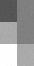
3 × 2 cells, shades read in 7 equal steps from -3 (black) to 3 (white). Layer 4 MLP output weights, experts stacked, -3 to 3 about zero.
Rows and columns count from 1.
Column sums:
3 1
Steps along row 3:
down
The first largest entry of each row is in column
2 1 1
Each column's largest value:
3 1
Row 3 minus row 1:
4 1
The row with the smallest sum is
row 1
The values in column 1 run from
-1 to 3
